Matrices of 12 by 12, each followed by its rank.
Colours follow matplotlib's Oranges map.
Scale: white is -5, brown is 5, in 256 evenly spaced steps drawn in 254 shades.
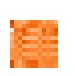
two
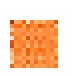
two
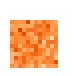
full rank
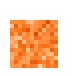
full rank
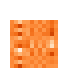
two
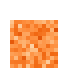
full rank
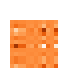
one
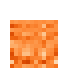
two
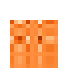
one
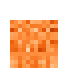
two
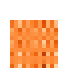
one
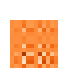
one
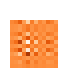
one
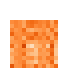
two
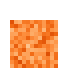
full rank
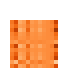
one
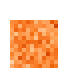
full rank
